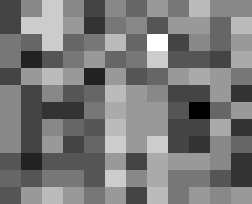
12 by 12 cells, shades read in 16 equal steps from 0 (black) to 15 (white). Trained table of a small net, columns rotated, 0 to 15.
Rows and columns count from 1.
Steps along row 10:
down up same same up down up down same down down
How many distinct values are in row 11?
7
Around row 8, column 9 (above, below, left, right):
5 4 9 4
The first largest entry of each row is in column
3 2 8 8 3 6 6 6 6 8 6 3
